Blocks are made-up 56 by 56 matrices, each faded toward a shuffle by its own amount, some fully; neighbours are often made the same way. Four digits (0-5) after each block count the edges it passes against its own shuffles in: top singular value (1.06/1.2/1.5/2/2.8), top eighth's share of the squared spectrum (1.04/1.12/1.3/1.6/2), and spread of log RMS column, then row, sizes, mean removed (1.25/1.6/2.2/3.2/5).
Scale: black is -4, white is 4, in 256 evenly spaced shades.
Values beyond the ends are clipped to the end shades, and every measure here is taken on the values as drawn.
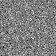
0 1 0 0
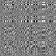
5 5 3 3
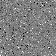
0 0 0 0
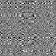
4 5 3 3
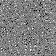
2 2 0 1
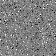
0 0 1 0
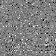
3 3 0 2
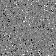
0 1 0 0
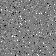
0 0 0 0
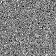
0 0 0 0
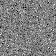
0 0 0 0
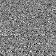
1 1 0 2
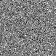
0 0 0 0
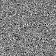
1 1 0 2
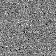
0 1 0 1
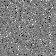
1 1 0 0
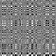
5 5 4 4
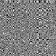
4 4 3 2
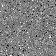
1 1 0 0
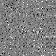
3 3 1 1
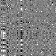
4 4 3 2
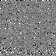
2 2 0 2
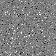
1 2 0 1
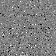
1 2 0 2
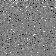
2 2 0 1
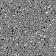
0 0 0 0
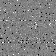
2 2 0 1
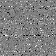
2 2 0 2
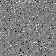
1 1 0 1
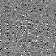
4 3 2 2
